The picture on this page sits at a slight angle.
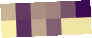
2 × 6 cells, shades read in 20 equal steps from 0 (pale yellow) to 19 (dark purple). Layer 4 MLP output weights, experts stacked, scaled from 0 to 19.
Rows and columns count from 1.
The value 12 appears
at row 2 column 4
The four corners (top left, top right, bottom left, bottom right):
5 19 0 1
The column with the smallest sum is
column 1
